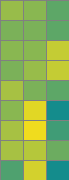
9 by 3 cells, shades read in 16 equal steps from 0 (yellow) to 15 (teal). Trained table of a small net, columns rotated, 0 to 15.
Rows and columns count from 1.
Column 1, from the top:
6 8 7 8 5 7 5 5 11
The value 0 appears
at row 7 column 2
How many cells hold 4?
1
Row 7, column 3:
12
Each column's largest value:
11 8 15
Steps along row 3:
same down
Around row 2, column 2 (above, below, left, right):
7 7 8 10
